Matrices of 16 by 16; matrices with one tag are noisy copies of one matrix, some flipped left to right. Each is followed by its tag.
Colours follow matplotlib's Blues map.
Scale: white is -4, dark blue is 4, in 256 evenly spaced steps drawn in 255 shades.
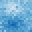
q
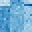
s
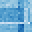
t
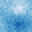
q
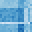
t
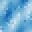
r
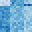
s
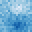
q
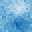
q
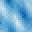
r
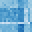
t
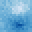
q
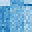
s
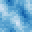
r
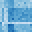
t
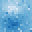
q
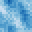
r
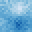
q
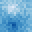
q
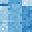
s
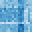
t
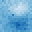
q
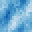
r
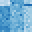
s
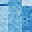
s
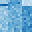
s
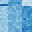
s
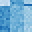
s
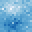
q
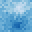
q
